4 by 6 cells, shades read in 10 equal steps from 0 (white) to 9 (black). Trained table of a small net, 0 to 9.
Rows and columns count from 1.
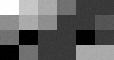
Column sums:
18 19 21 26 26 23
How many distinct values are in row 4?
4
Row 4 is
9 5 7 7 3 3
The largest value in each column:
9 9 7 7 9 7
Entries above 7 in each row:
0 0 2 1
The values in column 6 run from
3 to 7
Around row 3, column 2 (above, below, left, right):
3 5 5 7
